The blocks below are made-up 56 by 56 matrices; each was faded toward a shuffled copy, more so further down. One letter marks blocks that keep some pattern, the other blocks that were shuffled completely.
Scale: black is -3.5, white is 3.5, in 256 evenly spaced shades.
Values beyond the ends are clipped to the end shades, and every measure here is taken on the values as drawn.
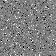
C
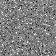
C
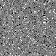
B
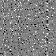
B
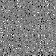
B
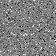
C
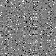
B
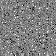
B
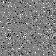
B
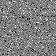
C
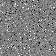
C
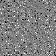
B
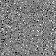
B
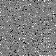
B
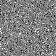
C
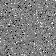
C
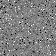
C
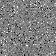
C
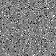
B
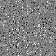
B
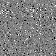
B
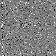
B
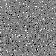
B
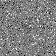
C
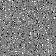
B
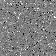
C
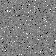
C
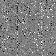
B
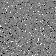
C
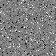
B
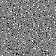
B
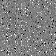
B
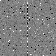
B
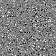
B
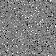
B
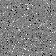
B
